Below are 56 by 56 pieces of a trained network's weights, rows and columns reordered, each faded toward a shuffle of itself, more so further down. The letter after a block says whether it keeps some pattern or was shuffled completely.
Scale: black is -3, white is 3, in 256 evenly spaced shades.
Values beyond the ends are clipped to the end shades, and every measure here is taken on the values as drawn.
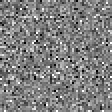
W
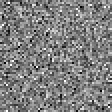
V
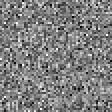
W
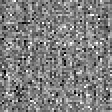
W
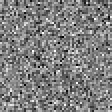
V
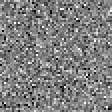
V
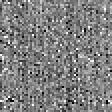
W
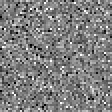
V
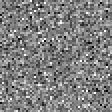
V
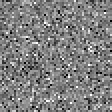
V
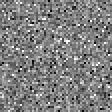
V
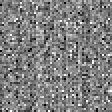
W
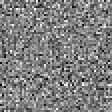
W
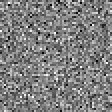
W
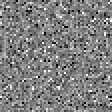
V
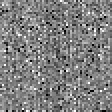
W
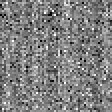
W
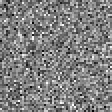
V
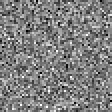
V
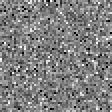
V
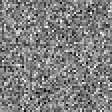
V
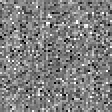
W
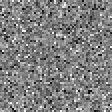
V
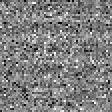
W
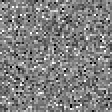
V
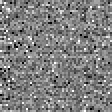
W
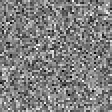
V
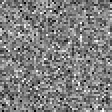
V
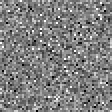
V
